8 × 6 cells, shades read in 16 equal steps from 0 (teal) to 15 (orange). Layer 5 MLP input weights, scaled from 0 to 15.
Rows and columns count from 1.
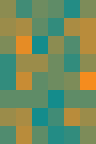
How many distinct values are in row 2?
5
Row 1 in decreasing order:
8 7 6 5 3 1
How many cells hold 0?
3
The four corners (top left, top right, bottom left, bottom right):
8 7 4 7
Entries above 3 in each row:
4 5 5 4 5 5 4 4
